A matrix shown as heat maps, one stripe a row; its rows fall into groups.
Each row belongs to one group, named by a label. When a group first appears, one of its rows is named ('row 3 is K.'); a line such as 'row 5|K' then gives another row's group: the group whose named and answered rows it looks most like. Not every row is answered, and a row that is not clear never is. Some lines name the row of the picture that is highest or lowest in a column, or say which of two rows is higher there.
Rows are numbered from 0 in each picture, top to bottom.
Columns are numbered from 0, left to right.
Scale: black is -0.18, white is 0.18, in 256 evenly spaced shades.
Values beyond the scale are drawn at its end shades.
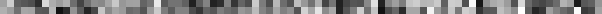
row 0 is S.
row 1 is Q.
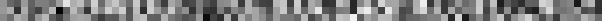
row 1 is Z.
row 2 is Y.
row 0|Z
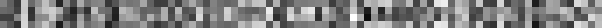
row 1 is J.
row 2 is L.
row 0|Y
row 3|Y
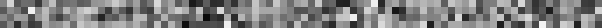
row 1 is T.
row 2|Y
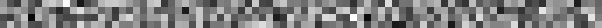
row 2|L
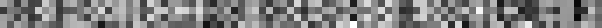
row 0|Z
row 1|L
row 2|Z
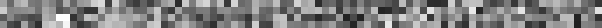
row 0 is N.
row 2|S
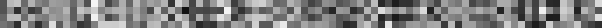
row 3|Q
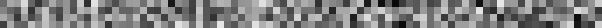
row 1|Y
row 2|Z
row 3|T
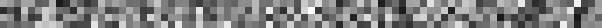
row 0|Q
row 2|Z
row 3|J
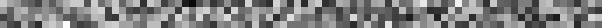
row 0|Z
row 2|L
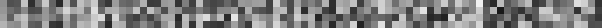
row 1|Z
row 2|N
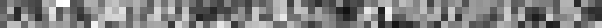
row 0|S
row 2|Q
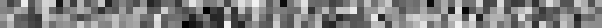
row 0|Y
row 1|Y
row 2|S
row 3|S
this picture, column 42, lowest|1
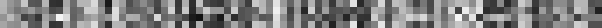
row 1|N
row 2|S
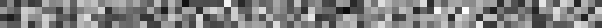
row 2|T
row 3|Y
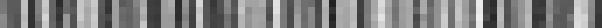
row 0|Y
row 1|Y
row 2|Y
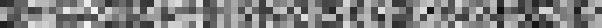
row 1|Z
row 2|Q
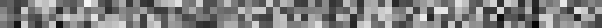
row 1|Y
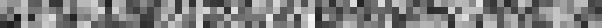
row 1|N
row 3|T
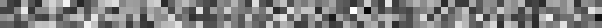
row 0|Q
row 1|L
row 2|Z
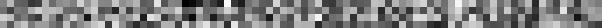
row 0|S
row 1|J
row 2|Z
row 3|N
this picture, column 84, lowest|3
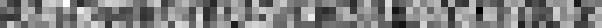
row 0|Q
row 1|T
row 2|T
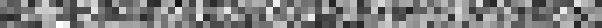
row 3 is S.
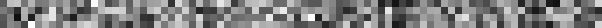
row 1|Q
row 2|J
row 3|T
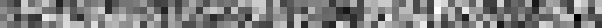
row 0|Y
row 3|Z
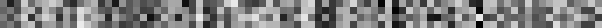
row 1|T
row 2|Y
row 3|T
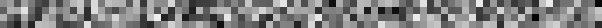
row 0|Z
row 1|L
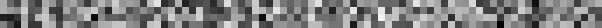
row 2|T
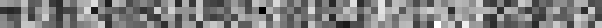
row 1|T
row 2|Y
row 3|N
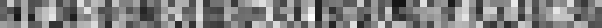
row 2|J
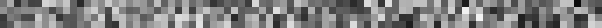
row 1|N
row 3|L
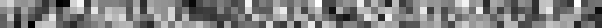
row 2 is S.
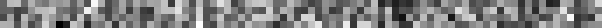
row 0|L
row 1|J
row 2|T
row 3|Z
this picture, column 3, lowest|1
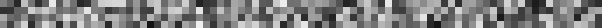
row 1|T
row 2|Z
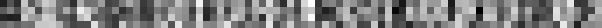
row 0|T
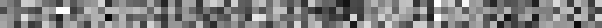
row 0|N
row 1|S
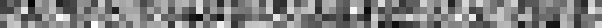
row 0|L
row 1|L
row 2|S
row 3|L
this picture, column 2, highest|3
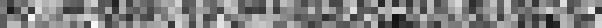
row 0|J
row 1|J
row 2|T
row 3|L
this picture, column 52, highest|2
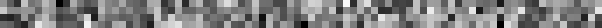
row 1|Q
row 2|T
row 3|J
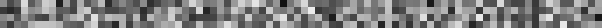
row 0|Y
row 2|Z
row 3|J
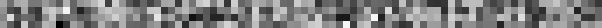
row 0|N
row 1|Q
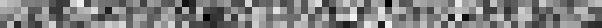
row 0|Z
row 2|Y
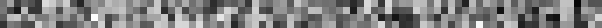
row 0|S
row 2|L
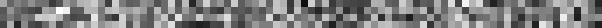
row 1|S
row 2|J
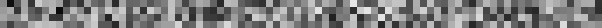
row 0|J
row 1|Z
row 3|J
